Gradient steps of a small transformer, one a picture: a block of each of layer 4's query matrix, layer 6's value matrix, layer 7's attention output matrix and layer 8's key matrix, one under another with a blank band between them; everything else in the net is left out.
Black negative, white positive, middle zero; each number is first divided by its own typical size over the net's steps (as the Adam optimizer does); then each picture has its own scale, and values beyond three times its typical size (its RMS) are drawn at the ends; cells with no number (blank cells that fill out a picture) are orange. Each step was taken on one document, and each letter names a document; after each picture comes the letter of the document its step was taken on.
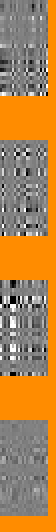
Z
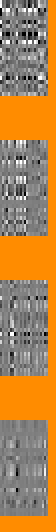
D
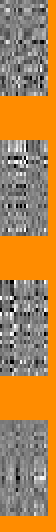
D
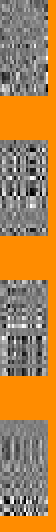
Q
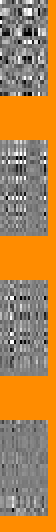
D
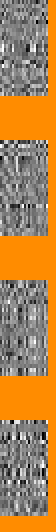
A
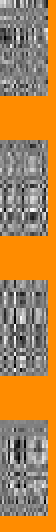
Q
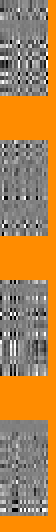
Z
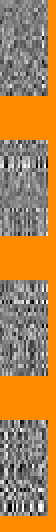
A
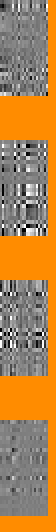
Z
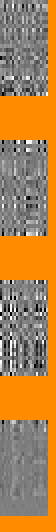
Z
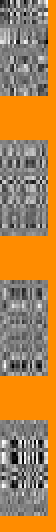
Q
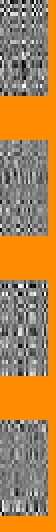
A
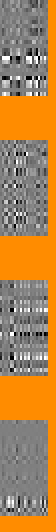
D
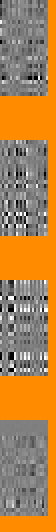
D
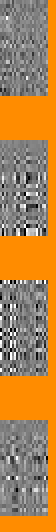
Z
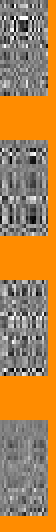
Q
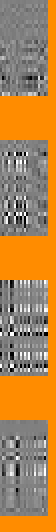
D
